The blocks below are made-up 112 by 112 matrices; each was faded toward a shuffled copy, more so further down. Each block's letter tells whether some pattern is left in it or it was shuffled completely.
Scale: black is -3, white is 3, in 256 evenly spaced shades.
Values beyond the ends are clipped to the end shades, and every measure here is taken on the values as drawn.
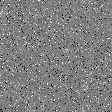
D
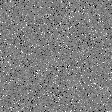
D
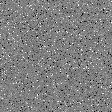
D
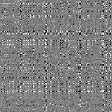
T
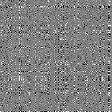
T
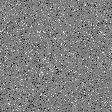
D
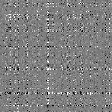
T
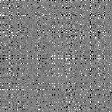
T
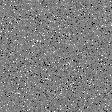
D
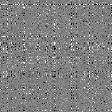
T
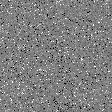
D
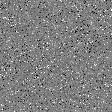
D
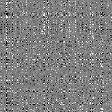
T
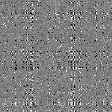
T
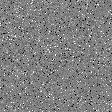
D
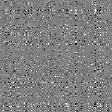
T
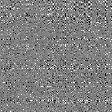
T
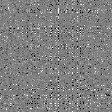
T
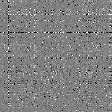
T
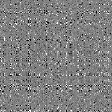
T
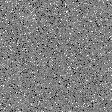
D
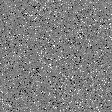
D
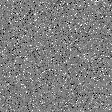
D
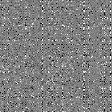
T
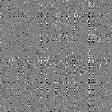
T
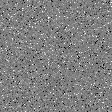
D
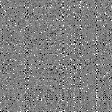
T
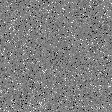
D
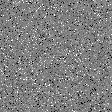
D
